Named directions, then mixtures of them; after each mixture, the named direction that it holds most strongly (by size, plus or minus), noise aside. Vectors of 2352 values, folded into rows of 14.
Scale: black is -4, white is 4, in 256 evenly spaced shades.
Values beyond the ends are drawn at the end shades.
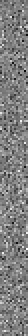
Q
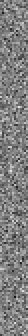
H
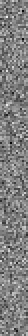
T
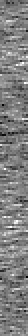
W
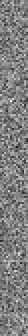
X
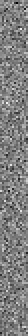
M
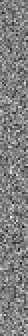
H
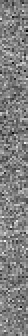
Q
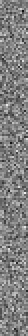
T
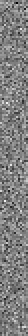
M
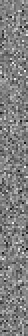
Q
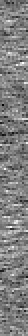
W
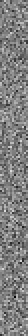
H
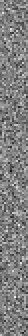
H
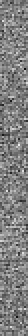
X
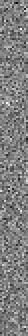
M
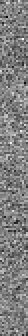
T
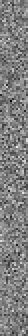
X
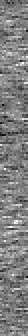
W
